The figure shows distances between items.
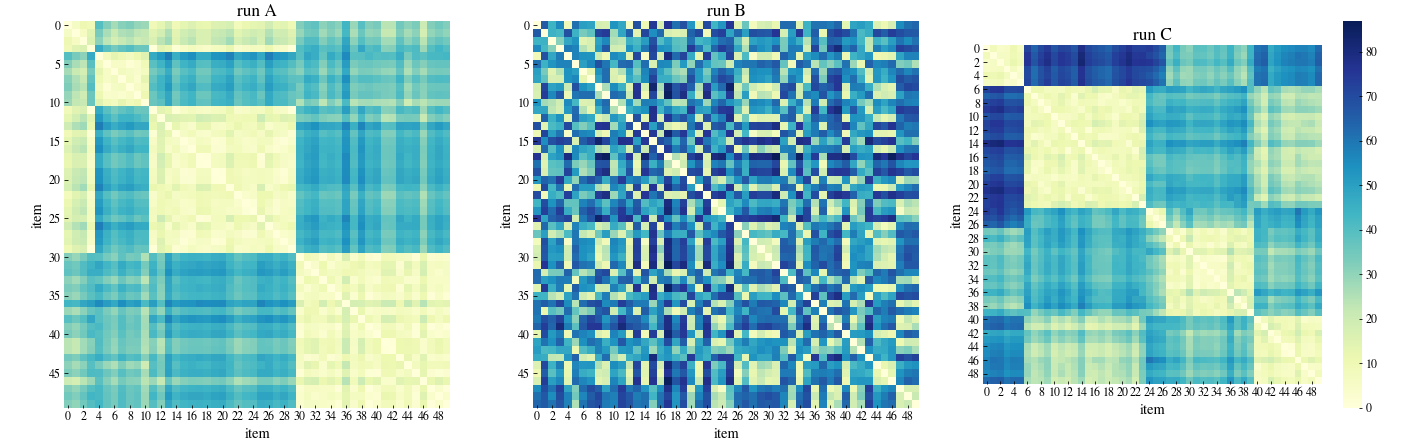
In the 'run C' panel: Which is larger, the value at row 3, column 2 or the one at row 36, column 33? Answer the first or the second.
the second
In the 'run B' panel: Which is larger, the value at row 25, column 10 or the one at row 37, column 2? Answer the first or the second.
the first
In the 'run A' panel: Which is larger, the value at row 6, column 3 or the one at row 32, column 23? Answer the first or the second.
the second
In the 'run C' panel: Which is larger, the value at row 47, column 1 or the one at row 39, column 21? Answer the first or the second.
the first
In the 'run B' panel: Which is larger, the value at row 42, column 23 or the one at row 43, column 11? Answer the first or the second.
the first
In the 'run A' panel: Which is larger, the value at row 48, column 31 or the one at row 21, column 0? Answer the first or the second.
the second
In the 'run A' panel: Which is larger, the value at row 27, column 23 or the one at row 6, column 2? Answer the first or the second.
the second
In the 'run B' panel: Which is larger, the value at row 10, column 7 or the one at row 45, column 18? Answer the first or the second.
the second
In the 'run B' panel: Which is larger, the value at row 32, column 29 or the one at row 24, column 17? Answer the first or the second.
the second
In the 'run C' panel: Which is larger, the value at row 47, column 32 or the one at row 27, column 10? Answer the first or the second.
the second
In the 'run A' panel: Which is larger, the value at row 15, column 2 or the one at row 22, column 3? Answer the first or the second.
the first
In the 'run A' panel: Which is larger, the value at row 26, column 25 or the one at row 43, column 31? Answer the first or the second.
the first
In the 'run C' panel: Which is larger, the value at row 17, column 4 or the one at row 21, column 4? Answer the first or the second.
the second
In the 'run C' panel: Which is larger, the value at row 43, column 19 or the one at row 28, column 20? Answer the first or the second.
the second
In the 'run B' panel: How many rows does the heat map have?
50
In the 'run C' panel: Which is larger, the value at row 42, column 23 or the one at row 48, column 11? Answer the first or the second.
the first
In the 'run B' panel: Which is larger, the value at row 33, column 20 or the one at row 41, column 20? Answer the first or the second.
the first
